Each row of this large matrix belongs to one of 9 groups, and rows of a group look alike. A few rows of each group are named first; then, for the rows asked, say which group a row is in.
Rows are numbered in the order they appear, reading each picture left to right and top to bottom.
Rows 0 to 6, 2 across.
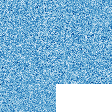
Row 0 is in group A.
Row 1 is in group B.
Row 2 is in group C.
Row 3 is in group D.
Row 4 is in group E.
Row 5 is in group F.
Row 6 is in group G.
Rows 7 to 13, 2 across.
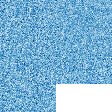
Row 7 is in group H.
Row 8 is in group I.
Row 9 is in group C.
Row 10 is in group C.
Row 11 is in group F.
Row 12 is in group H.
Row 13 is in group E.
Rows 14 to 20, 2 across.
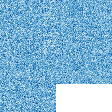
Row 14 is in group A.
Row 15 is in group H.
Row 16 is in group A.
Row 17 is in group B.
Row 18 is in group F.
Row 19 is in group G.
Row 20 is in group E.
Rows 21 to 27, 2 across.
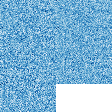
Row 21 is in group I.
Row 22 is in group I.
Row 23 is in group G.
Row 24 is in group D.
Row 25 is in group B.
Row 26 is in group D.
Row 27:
D
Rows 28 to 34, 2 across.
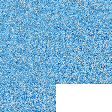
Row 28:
E
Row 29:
I
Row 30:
F
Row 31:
D
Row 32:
G
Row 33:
C
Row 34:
H
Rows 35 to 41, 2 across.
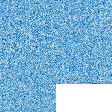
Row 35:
F
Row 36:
A
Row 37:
E
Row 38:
G
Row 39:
C
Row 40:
H
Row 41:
E
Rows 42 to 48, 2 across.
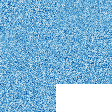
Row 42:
C
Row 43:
A
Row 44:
D
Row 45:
C
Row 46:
G
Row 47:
D
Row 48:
H
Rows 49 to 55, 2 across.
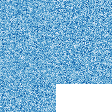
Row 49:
H
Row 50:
C
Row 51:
E
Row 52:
B
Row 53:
E
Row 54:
G
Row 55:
E
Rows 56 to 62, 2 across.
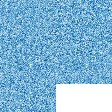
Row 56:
C
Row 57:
E
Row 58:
C
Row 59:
B
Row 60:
G
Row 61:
G
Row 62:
F
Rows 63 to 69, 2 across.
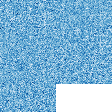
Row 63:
H
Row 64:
A
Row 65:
D
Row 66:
A
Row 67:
G
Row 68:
C
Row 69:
F
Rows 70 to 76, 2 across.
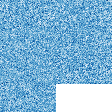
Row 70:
A
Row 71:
A
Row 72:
F
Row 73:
H
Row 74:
B
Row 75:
H
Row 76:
E
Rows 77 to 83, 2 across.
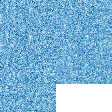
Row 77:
D
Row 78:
I
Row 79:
D
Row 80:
A
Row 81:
A
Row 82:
F
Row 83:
C
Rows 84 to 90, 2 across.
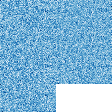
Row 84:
I
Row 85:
C
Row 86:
C
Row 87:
C
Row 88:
A
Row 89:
I
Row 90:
I
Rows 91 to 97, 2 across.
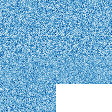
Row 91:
E
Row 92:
B
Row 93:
C
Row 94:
C
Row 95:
I
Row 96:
I
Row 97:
B
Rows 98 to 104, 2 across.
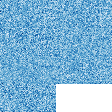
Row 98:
A
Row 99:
A
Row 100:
D
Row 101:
C
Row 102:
I
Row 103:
H
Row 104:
I
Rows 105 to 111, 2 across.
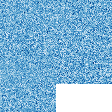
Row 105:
E
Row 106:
D
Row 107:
A
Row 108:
E
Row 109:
D
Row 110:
A
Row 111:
E
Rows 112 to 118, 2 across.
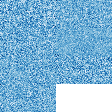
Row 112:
A
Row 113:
H
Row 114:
B
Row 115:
I
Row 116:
F
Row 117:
B
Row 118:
H
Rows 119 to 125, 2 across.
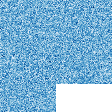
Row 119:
C
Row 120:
C
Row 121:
I
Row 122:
B
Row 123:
F
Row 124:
A
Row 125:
B
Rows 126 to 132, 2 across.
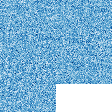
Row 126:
E
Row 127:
D
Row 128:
D
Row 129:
H
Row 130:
C
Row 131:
G
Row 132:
C
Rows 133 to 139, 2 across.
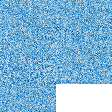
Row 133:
I
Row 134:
I
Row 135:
E
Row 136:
D
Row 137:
A
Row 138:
E
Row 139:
F
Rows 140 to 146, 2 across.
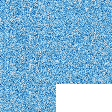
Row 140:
H
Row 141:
G
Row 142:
D
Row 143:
C
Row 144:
D
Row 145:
B
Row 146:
D
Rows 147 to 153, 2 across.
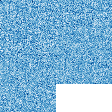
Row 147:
D
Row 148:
B
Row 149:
H
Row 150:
G
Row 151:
D
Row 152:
D
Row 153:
E
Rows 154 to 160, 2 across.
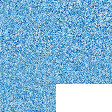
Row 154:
D
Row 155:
A
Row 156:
C
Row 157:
F
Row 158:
C
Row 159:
G
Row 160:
H
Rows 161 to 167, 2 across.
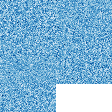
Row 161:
A
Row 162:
I
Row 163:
C
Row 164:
F
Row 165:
G
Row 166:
D
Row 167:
E
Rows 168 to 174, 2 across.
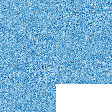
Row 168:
I
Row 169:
B
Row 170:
D
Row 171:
D
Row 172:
A
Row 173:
E
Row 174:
C
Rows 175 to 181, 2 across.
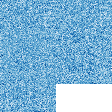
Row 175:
A
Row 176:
A
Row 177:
I
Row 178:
G
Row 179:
G
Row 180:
H
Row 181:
H
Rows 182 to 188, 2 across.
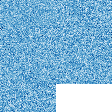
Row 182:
I
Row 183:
H
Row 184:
G
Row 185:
C
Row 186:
I
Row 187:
E
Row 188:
E
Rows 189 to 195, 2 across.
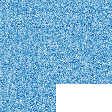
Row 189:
H
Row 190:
B
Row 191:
A
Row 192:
D
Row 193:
I
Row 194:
E
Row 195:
F
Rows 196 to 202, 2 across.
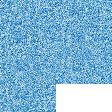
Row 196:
C
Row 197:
H
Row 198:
H
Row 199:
D
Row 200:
G
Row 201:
F
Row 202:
A
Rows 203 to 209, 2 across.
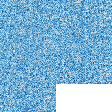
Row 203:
E
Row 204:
A
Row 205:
A
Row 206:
G
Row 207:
F
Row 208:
A
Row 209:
A
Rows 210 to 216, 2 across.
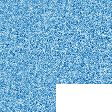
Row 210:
A
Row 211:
F
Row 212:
F
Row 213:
E
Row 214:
C
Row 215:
A
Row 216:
F
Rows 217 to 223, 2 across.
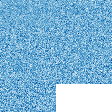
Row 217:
G
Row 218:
G
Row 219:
F
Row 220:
C
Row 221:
H
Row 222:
C
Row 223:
B
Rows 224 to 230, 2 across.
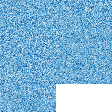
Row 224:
B
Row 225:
D
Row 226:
C
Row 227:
G
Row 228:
H
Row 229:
F
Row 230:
I
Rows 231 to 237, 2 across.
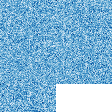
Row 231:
E
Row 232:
I
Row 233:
A
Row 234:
D
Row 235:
G
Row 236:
D
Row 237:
H
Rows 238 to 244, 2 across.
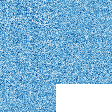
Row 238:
H
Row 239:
E
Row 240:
H
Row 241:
G
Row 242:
E
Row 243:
C
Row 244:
D
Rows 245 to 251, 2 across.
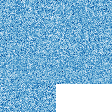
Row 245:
E
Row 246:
D
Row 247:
B
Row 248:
A
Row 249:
H
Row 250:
B
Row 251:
E
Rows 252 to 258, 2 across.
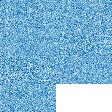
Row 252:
H
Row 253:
F
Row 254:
I
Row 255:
A
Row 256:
H
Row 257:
C
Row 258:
G
